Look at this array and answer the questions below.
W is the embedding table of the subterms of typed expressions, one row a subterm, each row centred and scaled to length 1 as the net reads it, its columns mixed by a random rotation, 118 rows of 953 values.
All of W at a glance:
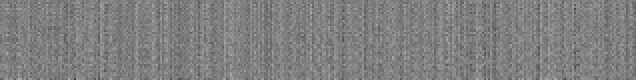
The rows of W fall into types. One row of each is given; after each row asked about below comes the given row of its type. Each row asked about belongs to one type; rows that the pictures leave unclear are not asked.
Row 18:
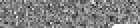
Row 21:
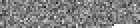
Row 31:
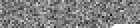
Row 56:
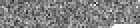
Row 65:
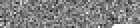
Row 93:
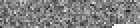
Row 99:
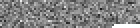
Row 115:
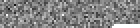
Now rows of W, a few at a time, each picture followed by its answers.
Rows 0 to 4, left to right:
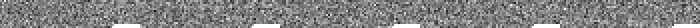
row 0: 18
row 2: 56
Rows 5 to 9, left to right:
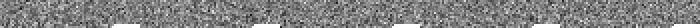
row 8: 18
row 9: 21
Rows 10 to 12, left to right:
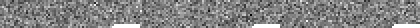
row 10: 56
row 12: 99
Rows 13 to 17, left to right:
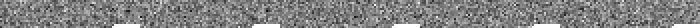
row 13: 93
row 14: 65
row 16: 56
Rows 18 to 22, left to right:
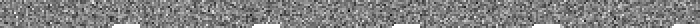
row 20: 21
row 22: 115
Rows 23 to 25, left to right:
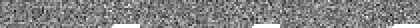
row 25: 31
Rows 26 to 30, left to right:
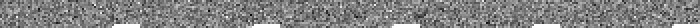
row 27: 31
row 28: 56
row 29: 93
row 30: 65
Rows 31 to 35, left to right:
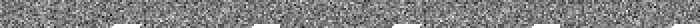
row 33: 99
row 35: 56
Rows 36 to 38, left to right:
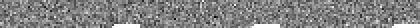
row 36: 21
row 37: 56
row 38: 31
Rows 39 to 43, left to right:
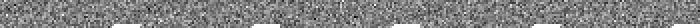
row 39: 115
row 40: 115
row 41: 56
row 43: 115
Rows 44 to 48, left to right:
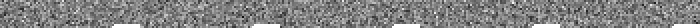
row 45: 31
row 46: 93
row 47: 18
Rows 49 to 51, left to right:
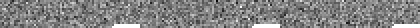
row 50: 18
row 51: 93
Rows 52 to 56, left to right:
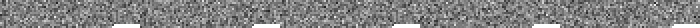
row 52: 21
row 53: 93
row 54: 21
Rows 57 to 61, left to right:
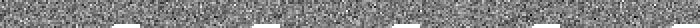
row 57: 21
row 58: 56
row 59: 56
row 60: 31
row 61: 56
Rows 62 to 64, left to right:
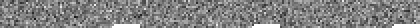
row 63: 21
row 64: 93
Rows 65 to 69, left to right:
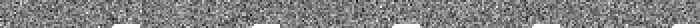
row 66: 31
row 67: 18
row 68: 31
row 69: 31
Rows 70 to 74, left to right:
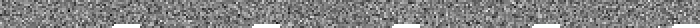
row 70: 21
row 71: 99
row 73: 18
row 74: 65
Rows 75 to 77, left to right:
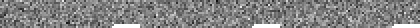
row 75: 93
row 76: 115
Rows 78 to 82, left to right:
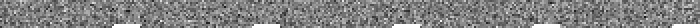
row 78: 93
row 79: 99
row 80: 93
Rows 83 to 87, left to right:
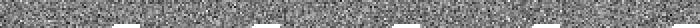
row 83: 99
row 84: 56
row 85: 115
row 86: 65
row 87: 31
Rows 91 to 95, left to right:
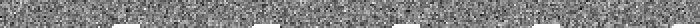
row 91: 65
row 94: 56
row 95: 31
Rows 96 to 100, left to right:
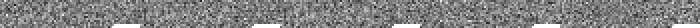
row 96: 115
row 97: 115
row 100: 18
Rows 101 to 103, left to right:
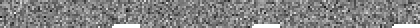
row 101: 65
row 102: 18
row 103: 21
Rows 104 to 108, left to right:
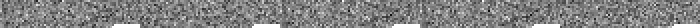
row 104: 31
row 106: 31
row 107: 31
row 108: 56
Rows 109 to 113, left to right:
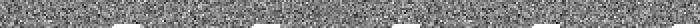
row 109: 99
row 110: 115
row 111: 18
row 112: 99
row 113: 21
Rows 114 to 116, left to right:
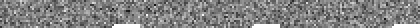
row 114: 93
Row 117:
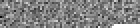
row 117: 65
